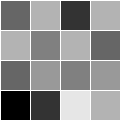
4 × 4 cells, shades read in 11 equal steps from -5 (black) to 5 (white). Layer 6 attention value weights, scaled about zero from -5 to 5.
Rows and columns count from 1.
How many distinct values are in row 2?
3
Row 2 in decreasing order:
2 2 0 -1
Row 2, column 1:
2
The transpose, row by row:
-1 2 -1 -5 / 2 0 1 -3 / -3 2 0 4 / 2 -1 1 2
